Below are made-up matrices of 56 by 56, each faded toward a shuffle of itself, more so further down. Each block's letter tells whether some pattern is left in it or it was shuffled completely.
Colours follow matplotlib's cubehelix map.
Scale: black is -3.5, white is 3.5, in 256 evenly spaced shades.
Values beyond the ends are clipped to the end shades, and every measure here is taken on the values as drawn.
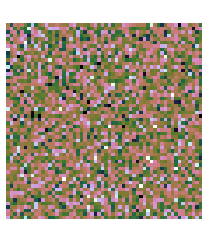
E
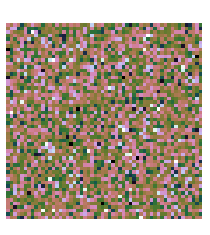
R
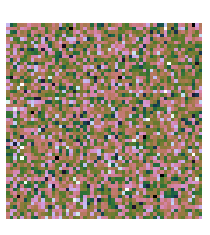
E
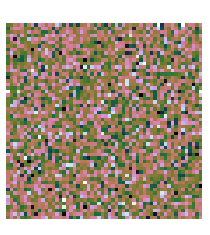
R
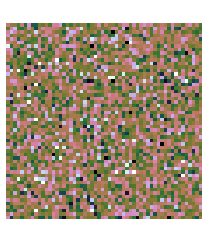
R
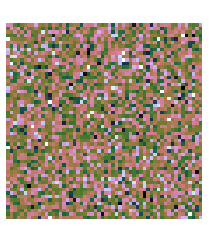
R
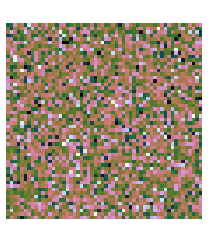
E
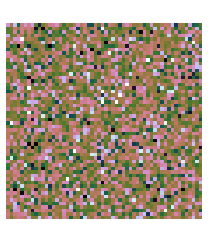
R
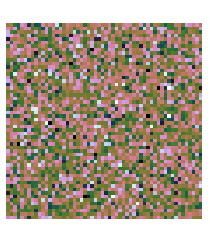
E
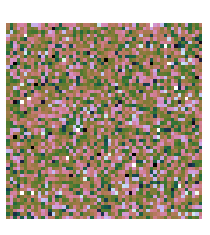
E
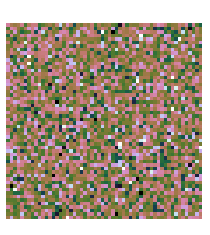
R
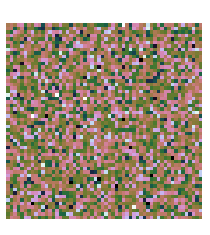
R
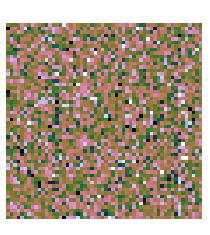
E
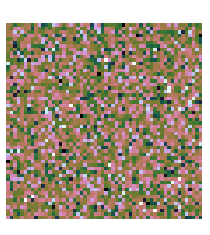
E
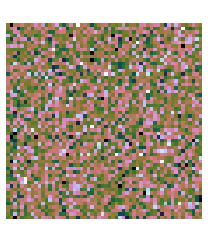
E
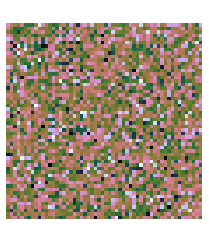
E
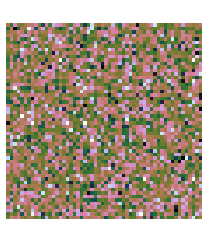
E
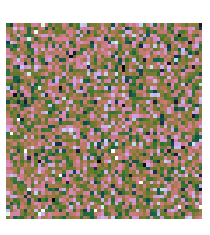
R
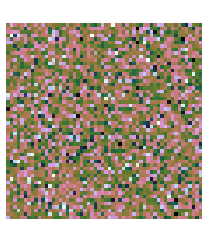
E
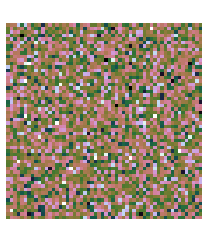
E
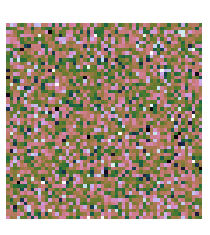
R
